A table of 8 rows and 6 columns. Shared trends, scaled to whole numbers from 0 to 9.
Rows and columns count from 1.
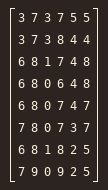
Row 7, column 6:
5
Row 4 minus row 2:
3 1 -3 -2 0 4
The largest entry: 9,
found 2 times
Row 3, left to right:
6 8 1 7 4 8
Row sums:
30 29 34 32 32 32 30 32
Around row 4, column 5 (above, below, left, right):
4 4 6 8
